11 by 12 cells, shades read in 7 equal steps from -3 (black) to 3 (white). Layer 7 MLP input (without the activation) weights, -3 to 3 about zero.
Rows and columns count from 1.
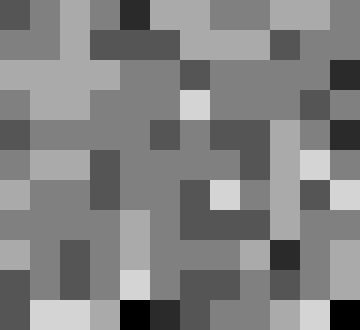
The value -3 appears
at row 11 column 5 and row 11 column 12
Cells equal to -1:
27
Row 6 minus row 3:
-1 0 0 -2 0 0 1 0 -1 1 2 2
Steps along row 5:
up same same same down up down same up down down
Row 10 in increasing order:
-1 -1 -1 -1 -1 0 0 0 0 0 1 2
